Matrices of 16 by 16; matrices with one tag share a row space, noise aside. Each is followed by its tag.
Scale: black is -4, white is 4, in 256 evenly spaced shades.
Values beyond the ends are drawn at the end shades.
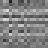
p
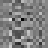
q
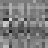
p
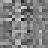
q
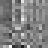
q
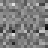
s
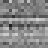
p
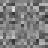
s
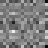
s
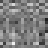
s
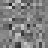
q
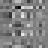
q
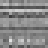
p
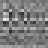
p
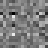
s
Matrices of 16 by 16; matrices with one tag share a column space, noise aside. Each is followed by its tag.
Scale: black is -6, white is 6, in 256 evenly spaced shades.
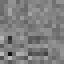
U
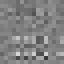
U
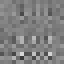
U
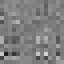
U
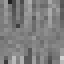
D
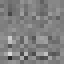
U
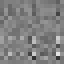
U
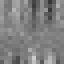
D
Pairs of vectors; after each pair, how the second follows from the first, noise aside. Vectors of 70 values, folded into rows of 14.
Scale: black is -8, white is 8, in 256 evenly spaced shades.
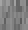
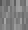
negated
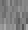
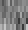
scaled up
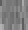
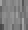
negated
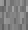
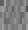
negated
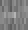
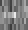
scaled up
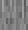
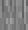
negated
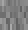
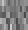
scaled up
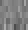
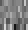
scaled up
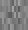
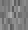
negated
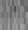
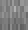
negated
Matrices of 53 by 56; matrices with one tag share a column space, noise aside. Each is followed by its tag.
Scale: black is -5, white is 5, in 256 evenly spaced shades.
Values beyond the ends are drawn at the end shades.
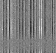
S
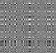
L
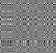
L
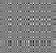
L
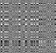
L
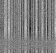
S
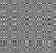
L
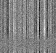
S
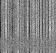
S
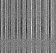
S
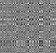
L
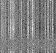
S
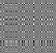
L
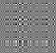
L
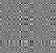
L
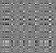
L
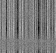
S
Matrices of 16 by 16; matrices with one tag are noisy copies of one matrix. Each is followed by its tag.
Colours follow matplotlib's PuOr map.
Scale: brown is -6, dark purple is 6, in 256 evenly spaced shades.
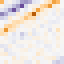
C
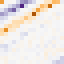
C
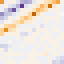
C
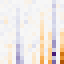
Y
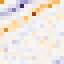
C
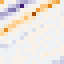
C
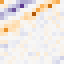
C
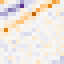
C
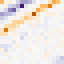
C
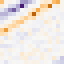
C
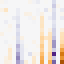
Y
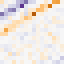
C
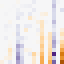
Y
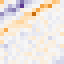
C
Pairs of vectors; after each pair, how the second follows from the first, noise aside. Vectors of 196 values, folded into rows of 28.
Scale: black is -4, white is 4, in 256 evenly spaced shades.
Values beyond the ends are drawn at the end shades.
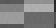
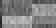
reversed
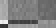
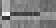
wrapped around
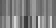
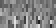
sign-scrambled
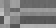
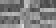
wrapped around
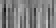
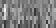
sign-scrambled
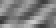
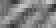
reversed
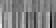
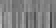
shrunk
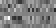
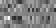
copied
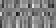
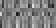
copied
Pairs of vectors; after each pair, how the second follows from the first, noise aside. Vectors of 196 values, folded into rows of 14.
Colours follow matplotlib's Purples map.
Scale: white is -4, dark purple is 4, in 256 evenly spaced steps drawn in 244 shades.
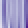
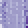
partly zeroed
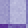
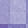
shrunk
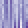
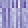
wrapped around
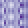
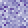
shuffled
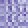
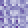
wrapped around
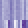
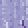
partly zeroed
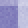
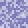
shuffled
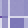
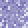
shuffled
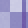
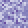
shuffled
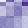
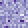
shuffled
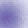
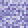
shuffled
